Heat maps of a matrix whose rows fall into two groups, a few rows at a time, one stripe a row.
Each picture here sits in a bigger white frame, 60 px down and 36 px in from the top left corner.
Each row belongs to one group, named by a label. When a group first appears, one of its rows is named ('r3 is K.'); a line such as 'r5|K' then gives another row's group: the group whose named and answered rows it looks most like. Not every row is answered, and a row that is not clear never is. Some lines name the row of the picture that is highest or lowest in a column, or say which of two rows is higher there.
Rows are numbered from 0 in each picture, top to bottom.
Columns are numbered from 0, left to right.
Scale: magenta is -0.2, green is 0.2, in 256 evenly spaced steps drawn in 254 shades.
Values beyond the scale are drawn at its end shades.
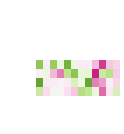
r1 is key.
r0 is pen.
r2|pen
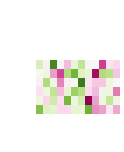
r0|pen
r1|key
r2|key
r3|key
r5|pen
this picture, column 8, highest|0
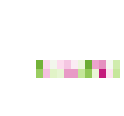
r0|pen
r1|pen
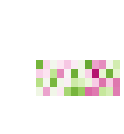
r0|pen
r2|pen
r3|key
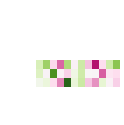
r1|pen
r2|key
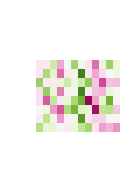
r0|key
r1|key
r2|pen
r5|key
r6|key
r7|pen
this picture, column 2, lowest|5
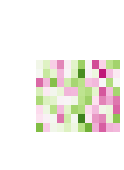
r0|key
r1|pen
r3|pen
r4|pen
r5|key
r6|key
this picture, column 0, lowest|2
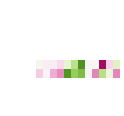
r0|pen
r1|key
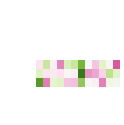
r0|key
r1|key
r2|pen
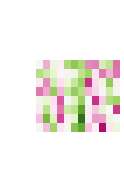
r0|key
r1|pen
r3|key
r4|key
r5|key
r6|key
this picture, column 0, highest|1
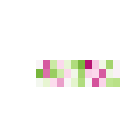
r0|key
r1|pen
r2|key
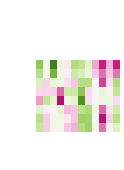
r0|pen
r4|key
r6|pen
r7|pen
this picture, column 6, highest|4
